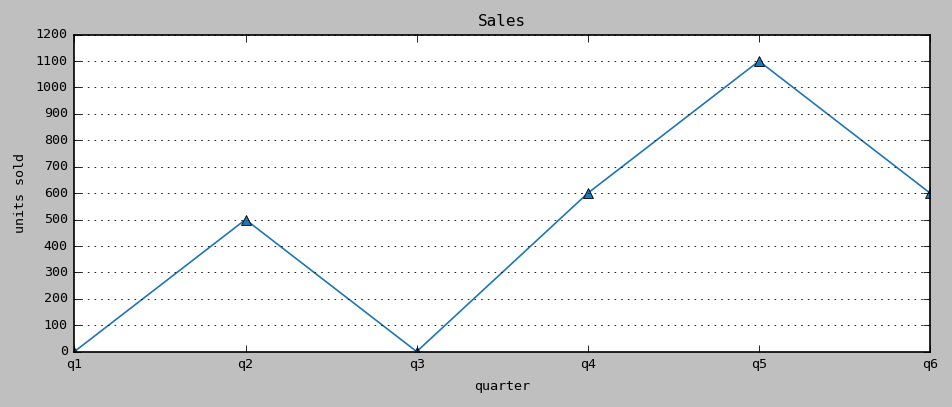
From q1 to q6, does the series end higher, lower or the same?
higher
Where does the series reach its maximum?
q5
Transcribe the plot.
Title: Sales
x-axis: quarter, ticks q1 q2 q3 q4 q5 q6
y-axis: units sold, ticks 0 100 200 300 400 500 600 700 800 900 1000 1100 1200
Values:
0 500 0 600 1100 600
